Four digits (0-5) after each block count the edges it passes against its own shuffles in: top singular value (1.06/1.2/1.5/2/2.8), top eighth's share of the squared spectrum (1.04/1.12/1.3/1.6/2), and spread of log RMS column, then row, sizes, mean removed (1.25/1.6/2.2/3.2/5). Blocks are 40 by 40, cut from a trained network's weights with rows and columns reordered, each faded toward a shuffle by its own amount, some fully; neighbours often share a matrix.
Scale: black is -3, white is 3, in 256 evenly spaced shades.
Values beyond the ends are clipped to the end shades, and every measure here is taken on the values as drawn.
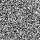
1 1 0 1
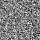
0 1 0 0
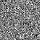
2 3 1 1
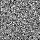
0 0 0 0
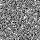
0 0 0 0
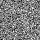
1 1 0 0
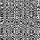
4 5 3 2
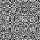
4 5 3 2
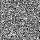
1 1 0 0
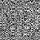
3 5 2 2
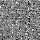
2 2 2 0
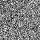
0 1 0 0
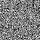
0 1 0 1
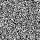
0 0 0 0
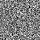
2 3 1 1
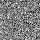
0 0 0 0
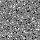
0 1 0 0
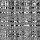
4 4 1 3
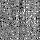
2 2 0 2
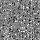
1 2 0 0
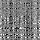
4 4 1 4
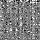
3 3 0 2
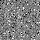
0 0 0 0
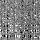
3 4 1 2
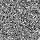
0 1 0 0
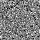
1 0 0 0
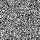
0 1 0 0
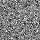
0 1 0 0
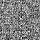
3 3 1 0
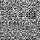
3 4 2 2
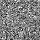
1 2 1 0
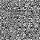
2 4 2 2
